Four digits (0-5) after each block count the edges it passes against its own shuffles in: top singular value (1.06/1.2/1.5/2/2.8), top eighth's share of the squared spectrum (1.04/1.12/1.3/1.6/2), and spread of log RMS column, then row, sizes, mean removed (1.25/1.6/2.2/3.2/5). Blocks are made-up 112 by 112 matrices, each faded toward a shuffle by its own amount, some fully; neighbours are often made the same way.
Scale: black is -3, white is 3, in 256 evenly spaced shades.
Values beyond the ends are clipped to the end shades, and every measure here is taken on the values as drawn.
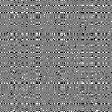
5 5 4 4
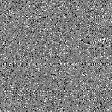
4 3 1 2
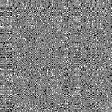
5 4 3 3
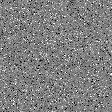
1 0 0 0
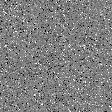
2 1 0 0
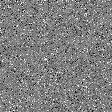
2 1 0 0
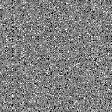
4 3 2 1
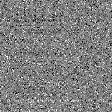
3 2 1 1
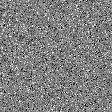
2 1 0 0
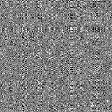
5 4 3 3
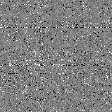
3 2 2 3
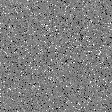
1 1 0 0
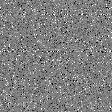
3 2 0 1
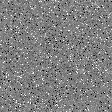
0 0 0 0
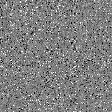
3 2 1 1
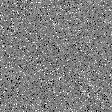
2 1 0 0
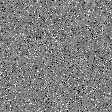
0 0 0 0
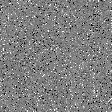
3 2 1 0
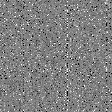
3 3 2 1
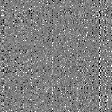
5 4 3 2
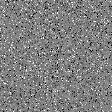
3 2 1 1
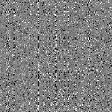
4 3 3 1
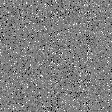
3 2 1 0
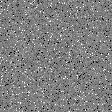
1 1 0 0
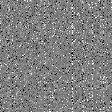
4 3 2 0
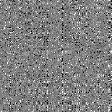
4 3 3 2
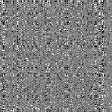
5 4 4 3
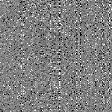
4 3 3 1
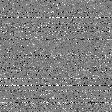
3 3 0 3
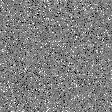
0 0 0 0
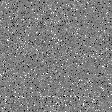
1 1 0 1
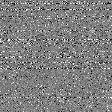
2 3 0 3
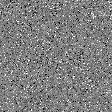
0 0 0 1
